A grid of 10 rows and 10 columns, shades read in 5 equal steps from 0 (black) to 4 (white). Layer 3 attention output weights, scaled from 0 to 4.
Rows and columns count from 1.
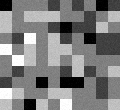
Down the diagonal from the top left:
0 2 2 2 3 2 3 2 1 3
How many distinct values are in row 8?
3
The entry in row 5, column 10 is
1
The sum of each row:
13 24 17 17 23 25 19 12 24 23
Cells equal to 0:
8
